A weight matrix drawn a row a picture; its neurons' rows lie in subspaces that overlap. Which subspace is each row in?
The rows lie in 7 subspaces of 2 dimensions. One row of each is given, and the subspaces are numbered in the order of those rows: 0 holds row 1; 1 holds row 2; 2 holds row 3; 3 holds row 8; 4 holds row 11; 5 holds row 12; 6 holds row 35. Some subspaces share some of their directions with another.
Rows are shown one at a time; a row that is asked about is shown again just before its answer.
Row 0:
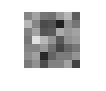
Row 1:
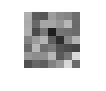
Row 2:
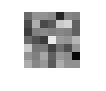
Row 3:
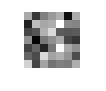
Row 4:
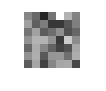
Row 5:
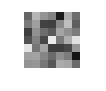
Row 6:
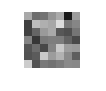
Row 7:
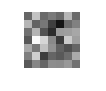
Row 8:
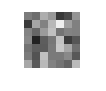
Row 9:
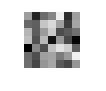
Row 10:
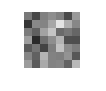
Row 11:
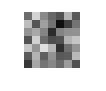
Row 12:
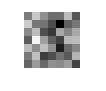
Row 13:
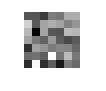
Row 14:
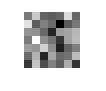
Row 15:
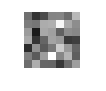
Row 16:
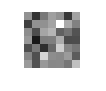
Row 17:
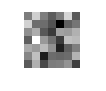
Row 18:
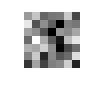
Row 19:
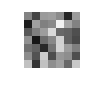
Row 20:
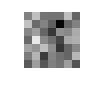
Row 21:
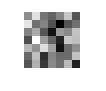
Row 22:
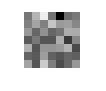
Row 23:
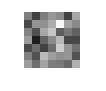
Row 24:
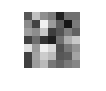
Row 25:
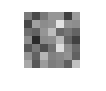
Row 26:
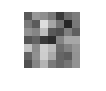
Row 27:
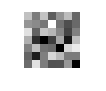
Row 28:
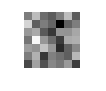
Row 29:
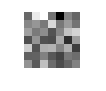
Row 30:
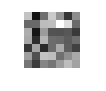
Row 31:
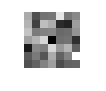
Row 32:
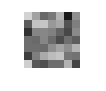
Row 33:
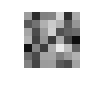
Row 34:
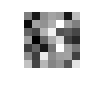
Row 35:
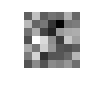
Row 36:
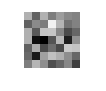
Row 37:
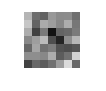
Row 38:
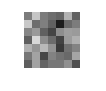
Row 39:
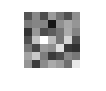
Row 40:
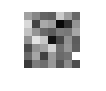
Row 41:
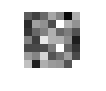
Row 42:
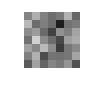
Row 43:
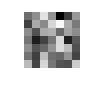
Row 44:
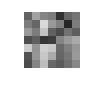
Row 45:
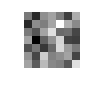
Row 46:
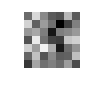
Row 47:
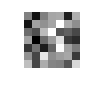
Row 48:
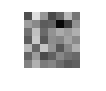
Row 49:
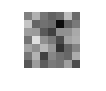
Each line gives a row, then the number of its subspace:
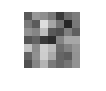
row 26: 4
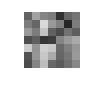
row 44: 4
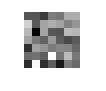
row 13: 5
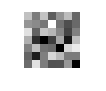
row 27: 6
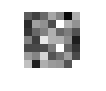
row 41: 6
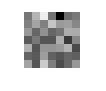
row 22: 3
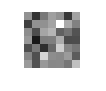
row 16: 0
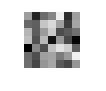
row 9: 1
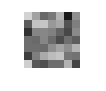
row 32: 2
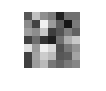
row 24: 4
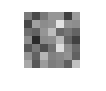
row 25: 6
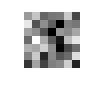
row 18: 0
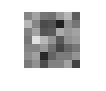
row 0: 4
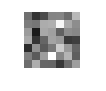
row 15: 5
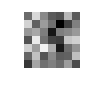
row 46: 4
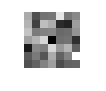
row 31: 1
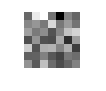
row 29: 3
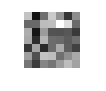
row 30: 0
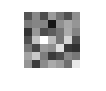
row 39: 6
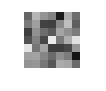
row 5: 1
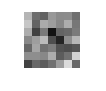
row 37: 0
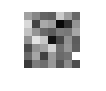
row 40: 1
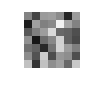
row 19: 5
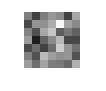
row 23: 5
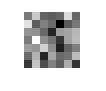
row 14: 5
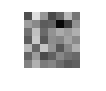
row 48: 0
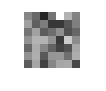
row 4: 3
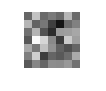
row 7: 6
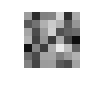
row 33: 1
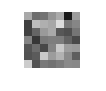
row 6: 2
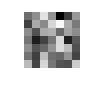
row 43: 3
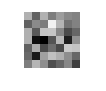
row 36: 6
